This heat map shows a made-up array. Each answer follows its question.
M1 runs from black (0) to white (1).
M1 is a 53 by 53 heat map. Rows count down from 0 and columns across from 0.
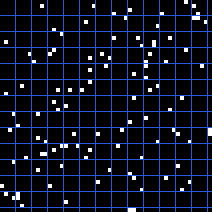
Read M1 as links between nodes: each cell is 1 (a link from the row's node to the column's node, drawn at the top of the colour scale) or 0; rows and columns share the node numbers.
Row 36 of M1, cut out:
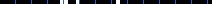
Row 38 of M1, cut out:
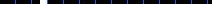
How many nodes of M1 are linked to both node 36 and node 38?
0
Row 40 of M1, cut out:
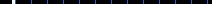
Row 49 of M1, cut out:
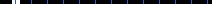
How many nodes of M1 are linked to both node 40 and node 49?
1
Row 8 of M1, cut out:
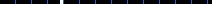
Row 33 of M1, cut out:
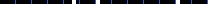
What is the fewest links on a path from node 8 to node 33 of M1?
4
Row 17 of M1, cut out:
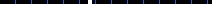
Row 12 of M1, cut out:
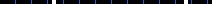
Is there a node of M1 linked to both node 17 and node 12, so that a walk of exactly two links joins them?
no
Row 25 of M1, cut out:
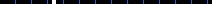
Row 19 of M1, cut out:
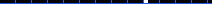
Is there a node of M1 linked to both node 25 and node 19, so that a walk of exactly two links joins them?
no
